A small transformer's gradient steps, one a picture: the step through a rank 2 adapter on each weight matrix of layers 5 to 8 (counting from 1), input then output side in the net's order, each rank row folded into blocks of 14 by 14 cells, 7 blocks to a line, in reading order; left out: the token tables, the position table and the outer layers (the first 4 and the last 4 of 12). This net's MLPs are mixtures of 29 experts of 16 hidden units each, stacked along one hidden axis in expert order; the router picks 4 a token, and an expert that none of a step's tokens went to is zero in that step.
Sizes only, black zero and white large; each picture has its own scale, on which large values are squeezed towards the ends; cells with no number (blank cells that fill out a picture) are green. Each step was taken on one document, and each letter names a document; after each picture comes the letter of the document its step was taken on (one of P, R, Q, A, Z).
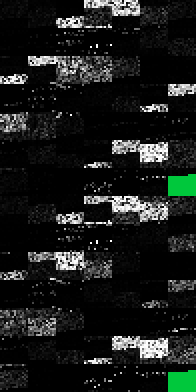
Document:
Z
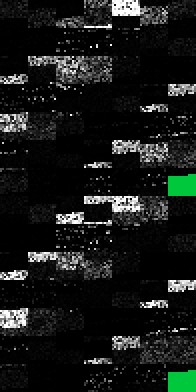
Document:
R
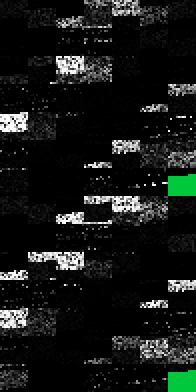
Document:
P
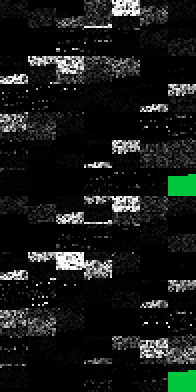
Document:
P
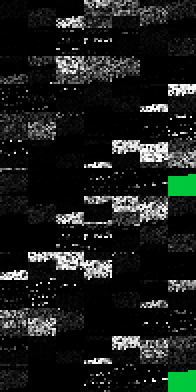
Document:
P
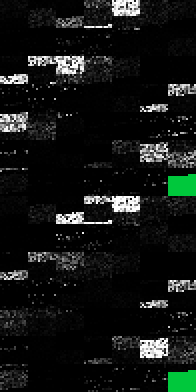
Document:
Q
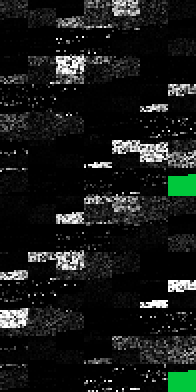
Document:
Q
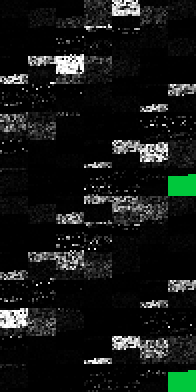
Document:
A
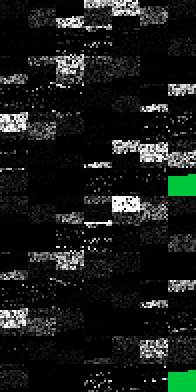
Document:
R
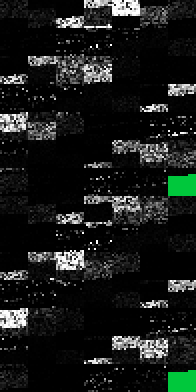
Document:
R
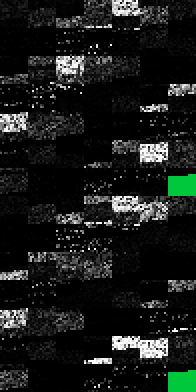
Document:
Z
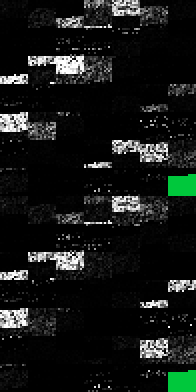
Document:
A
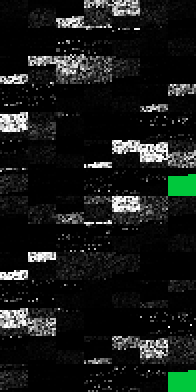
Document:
A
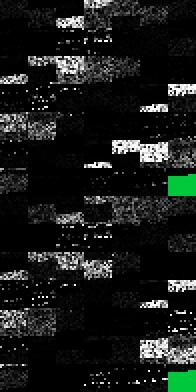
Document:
P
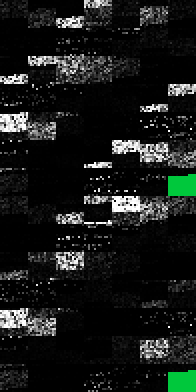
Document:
A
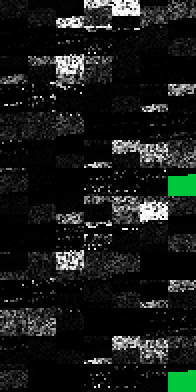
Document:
Z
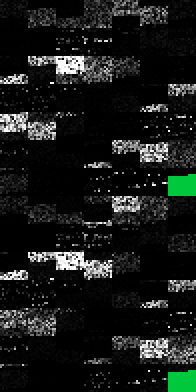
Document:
P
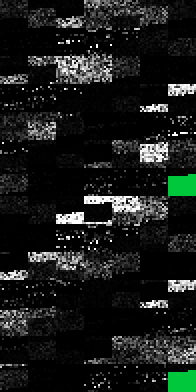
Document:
R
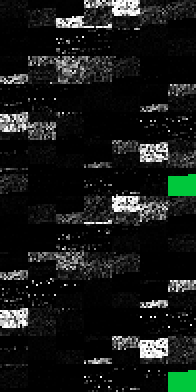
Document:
Q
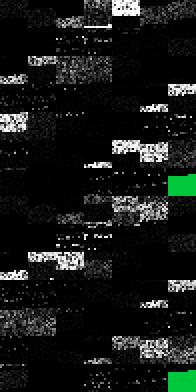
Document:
P
